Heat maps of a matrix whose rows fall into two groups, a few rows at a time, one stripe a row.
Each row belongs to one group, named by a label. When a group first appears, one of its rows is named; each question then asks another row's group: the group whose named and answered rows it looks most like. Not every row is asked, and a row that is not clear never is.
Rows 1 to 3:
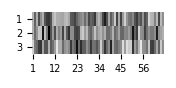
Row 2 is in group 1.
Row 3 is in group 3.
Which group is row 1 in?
3
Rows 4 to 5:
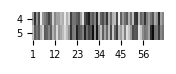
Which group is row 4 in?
3
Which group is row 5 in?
3
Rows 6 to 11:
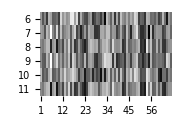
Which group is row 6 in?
3
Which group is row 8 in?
1
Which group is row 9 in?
1
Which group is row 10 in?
3
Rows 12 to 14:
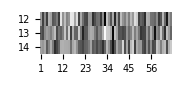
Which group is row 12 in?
3
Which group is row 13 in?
1
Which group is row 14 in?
3
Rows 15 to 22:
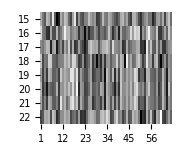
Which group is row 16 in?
3
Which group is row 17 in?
1
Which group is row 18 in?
3
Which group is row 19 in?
3
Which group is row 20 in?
3
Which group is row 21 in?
3
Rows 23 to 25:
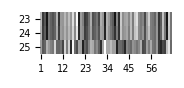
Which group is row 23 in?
3
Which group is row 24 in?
3
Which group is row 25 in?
1
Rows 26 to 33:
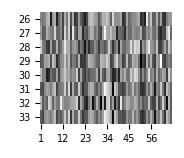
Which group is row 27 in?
1
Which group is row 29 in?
1
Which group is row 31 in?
1
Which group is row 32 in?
3
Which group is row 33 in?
1
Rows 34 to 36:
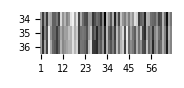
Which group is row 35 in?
3
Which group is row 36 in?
3
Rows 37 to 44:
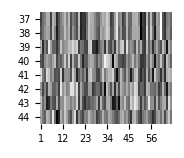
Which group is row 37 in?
1
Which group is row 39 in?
3
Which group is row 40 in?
1
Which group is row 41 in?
1
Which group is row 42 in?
3
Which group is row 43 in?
3
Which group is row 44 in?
1
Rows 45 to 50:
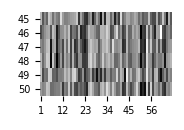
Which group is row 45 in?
3
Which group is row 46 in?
1
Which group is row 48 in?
1
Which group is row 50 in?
1
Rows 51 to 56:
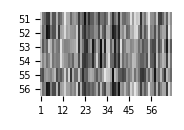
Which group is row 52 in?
3
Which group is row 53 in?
3
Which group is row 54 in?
3
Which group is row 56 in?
3
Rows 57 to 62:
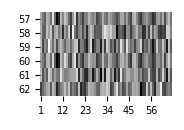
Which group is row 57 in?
1
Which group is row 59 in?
3
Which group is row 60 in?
1
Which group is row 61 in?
3
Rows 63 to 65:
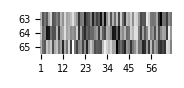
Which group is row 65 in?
1
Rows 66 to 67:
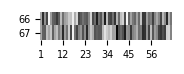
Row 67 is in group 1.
